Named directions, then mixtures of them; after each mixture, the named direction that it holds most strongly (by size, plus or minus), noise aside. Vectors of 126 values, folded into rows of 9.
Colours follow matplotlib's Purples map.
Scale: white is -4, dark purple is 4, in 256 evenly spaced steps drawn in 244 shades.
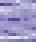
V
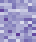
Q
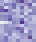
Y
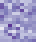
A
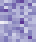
Y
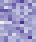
Y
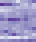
V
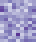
Q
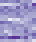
V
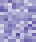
Q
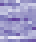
V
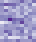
Y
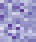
A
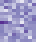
Y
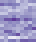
V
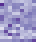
A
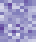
A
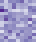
Q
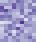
Y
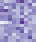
Y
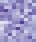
Y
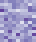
Q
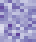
A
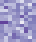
Y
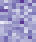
Y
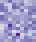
A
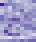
V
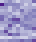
V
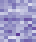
Q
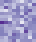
Y
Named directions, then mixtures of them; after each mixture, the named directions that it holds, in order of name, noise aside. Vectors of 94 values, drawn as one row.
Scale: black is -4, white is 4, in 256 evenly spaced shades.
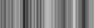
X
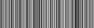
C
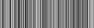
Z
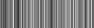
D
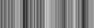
X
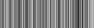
C, Z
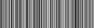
C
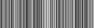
C, X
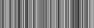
C, Z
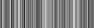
X, Z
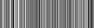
D, Z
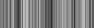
D, X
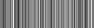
D, Z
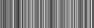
D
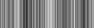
D, X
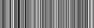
D, Z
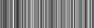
D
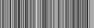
Z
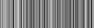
D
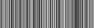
C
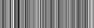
D, Z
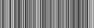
Z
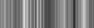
X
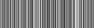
C
